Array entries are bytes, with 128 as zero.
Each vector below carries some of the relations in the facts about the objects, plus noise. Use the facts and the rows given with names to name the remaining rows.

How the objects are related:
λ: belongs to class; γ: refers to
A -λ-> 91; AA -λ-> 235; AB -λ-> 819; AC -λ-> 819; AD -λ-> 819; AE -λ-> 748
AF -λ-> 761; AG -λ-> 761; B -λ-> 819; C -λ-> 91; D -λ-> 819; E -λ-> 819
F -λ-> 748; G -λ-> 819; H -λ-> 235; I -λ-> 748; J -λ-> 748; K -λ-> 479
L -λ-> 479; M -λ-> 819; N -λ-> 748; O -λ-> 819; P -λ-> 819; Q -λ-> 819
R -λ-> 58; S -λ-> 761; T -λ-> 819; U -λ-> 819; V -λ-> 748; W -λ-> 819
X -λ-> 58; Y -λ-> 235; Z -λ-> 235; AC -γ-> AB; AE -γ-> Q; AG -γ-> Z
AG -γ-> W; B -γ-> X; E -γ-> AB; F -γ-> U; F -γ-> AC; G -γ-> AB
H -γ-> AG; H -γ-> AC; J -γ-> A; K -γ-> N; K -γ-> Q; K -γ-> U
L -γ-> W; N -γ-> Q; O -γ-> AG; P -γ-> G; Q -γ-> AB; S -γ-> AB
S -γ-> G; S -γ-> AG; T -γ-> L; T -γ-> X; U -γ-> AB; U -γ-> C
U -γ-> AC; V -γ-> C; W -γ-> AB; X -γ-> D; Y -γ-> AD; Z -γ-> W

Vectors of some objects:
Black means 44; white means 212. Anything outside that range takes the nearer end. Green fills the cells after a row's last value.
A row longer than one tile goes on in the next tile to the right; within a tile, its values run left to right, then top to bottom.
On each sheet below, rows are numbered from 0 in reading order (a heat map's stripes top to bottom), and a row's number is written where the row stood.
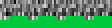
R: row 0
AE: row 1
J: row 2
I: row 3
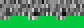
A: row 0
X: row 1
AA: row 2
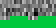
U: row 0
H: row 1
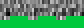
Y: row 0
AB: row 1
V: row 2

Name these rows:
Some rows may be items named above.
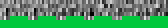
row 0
S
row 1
S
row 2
V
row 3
Z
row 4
P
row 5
AE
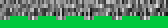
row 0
C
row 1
F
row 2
Q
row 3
W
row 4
AE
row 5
N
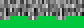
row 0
K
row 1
AF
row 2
Q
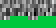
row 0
V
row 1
L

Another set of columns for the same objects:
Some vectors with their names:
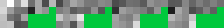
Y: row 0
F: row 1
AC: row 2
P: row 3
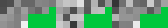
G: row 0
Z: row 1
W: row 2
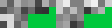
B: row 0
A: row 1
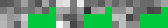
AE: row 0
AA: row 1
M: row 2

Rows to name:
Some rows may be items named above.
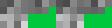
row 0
O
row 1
O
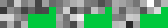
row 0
T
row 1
K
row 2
C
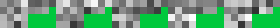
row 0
L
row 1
A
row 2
T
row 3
S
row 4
H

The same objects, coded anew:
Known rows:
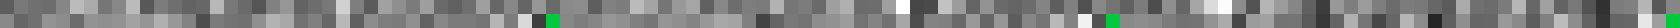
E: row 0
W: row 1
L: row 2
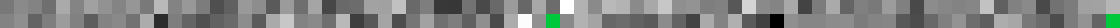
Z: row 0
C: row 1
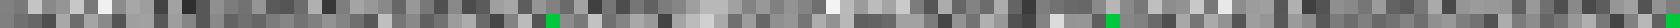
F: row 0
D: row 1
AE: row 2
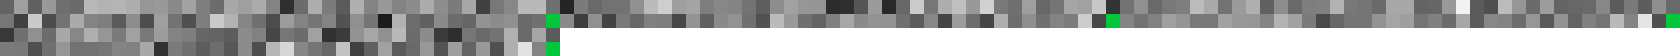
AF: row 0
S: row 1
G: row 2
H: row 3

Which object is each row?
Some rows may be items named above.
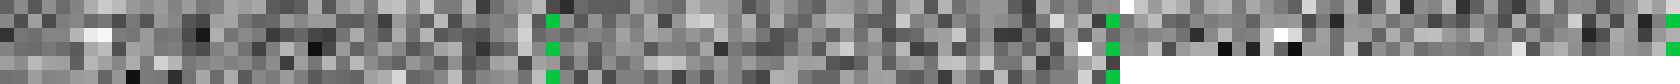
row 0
AG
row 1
T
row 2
A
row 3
K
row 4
Z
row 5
X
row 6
R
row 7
AG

